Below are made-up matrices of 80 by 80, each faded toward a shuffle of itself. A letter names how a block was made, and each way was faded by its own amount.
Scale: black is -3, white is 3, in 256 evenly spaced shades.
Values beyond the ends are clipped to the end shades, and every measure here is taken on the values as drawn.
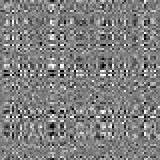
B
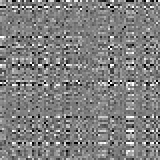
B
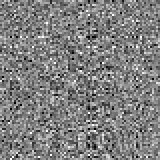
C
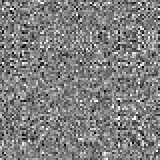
C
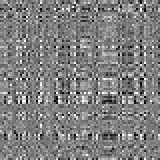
B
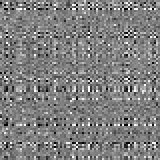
B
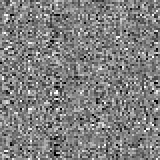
C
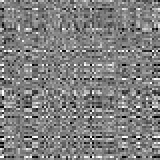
B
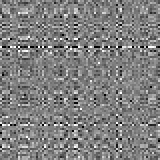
B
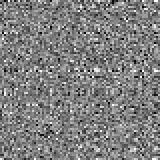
C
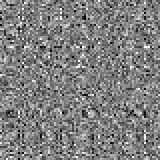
C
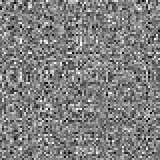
C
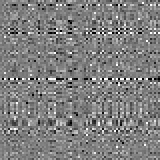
B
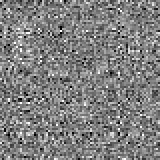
C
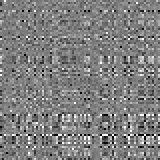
B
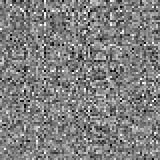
C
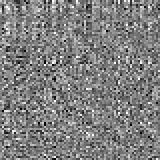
C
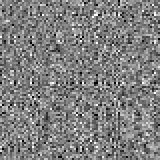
C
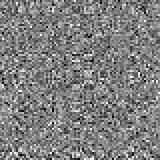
C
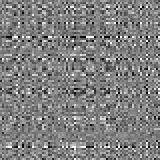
B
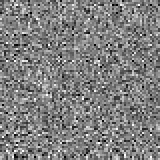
C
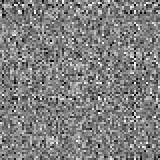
C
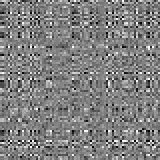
B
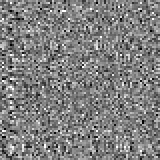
C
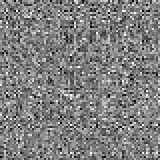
C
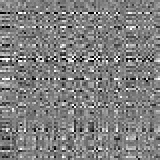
B
